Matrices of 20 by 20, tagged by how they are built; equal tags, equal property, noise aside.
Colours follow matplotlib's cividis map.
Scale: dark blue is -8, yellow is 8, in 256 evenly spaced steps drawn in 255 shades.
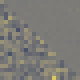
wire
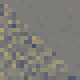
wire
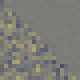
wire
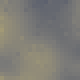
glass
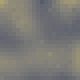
glass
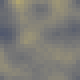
glass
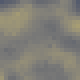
glass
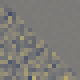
wire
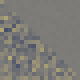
wire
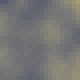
glass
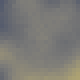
glass
